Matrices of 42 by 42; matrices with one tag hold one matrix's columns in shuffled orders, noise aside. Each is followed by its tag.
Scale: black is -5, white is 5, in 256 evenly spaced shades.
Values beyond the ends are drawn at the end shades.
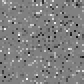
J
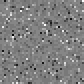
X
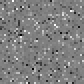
X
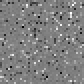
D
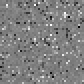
D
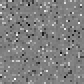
J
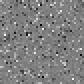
J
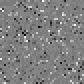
X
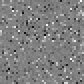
X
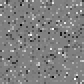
J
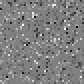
D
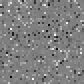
J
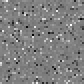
X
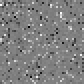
D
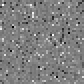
D
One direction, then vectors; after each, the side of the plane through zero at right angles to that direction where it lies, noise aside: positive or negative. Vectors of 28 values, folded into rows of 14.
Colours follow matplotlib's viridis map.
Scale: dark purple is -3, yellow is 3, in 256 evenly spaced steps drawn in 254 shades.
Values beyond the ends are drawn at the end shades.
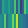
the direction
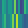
positive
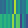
positive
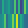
positive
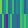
negative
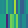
positive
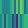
negative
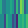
negative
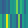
negative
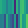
negative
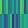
negative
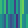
negative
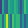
positive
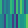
negative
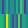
negative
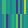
positive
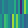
positive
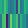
positive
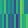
negative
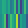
positive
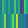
positive
